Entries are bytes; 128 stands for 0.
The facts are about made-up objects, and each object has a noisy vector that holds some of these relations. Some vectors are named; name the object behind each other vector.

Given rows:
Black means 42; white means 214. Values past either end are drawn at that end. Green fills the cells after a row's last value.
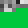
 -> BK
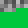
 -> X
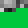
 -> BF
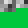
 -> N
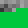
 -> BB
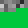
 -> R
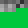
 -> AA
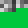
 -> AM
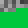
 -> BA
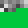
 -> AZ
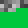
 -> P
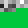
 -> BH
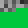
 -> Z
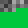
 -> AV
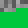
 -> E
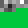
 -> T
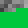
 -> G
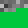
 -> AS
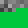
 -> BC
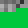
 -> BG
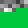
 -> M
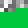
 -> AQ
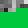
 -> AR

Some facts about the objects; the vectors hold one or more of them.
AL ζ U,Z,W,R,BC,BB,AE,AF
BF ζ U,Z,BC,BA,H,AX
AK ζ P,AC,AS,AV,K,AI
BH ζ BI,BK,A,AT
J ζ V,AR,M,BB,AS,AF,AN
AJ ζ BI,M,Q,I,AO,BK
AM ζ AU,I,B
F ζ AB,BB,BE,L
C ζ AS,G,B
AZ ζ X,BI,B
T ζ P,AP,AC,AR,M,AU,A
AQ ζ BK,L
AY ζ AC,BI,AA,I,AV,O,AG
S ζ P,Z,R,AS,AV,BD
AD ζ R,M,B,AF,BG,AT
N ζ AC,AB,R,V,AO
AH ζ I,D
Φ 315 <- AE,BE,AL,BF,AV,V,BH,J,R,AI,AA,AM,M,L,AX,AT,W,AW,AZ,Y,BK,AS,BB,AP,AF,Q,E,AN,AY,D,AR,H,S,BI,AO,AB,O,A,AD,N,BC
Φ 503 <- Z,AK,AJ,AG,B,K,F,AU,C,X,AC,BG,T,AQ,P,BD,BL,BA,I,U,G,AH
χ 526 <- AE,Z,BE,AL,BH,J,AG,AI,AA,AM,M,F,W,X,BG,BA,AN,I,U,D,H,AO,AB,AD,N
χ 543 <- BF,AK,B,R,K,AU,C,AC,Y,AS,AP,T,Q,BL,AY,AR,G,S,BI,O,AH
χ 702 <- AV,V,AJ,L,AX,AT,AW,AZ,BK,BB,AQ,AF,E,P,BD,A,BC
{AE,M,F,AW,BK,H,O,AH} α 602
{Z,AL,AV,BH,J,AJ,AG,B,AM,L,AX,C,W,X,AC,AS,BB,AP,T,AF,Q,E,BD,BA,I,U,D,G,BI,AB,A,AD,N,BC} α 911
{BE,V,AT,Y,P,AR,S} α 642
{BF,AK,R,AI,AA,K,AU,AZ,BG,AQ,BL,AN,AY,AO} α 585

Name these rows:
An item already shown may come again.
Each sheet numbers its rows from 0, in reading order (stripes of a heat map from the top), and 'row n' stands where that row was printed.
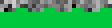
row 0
S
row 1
BD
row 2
AN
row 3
BE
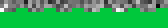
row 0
AY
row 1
Z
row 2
D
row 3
Y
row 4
M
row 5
AU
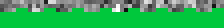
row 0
A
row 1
BK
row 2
BB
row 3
AA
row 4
AH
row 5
N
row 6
AD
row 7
AO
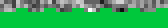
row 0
BI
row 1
AC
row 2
AD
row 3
O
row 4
AL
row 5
AF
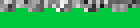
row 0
N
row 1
C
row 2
AQ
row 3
AK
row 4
AA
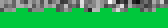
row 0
AB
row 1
AF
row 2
B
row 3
AT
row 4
I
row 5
AC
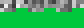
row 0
AJ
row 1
AG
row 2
C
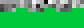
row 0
L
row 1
F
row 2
J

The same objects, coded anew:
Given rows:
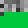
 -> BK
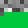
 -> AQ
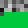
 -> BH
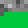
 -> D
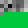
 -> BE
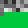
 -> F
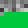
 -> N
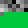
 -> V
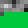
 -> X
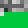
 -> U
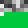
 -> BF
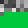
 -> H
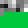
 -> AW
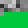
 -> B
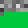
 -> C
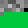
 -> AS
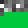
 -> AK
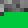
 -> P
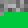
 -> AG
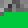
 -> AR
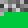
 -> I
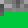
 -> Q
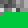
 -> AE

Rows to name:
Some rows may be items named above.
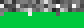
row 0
S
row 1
Z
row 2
AK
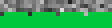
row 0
AO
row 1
AA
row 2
AH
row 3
AF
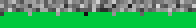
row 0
BL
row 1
AC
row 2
R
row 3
AU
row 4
L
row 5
C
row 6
R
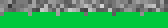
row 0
Y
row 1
BD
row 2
BB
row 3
AZ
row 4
G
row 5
AG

